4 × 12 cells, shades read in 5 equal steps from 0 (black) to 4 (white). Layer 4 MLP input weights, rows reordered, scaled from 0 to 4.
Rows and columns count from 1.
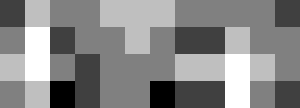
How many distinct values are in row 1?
3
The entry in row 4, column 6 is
2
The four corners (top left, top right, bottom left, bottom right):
1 1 2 1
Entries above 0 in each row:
12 12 12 10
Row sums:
26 25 31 19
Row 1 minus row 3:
-2 -1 0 1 1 1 1 -1 -1 -2 -1 -1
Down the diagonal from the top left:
1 4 2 1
